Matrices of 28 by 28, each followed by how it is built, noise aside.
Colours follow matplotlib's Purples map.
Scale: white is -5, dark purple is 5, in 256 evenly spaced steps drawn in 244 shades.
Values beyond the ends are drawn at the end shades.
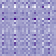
low rank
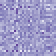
low rank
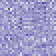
low rank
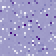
sparse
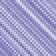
Toeplitz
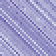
Toeplitz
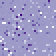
sparse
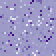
sparse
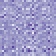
low rank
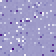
sparse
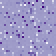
sparse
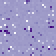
sparse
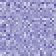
low rank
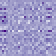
low rank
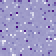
sparse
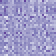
low rank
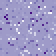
sparse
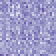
low rank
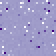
sparse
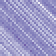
Toeplitz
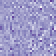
low rank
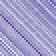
Toeplitz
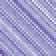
Toeplitz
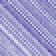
Toeplitz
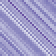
Toeplitz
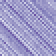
Toeplitz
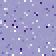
sparse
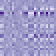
low rank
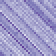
Toeplitz
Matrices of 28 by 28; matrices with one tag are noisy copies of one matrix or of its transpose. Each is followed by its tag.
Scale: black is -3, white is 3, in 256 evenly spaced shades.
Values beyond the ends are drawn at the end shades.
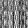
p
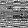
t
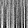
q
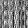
p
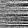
q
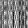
p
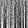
q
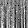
q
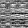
p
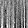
q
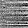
q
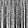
q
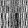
t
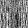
t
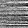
q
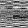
t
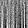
q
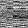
t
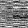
t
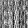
p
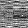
t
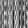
p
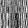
t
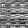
p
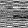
t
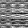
p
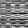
p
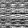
p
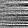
q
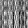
p
